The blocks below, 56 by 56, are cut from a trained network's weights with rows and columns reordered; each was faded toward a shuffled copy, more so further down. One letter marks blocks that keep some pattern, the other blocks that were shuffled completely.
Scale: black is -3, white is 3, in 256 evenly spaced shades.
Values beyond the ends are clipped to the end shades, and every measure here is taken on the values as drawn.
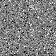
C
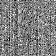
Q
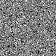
C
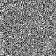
Q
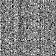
Q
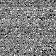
Q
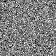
C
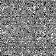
Q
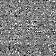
Q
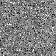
C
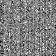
Q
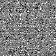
Q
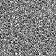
Q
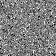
C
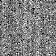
Q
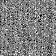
Q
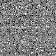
Q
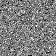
C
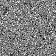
C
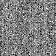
Q
